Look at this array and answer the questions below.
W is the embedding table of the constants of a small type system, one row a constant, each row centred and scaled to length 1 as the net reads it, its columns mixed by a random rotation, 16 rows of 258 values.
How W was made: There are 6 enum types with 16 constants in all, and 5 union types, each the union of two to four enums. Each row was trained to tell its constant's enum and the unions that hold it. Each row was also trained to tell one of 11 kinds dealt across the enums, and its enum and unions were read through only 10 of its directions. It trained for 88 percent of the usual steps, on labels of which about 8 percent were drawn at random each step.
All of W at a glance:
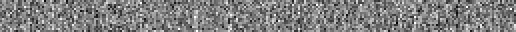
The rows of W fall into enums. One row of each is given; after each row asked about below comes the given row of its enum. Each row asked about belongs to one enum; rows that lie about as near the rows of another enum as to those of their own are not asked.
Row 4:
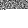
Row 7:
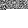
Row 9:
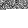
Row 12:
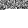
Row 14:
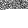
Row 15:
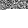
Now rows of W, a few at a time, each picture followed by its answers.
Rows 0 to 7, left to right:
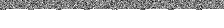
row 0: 9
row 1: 9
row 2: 4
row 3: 14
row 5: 15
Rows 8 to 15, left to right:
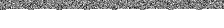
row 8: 7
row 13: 12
